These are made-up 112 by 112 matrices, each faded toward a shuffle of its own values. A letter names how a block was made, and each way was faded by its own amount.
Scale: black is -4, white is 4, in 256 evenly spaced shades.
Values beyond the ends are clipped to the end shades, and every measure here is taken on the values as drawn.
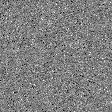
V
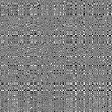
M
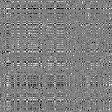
M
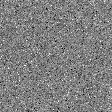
V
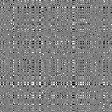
M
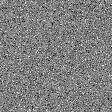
V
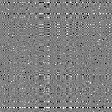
M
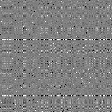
M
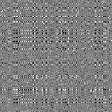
M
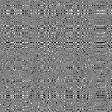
M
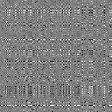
M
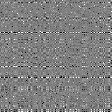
M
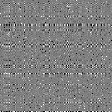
M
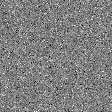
V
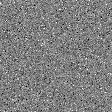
V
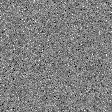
V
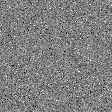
V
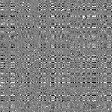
M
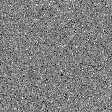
V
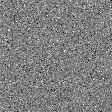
V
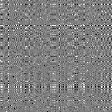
M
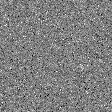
V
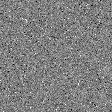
V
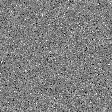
V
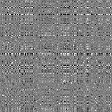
M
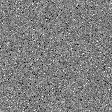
V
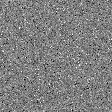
V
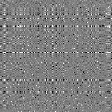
M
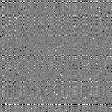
M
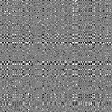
M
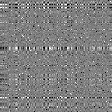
M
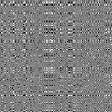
M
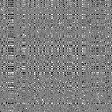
M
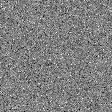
V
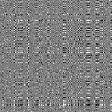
M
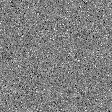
V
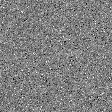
V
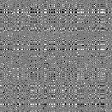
M
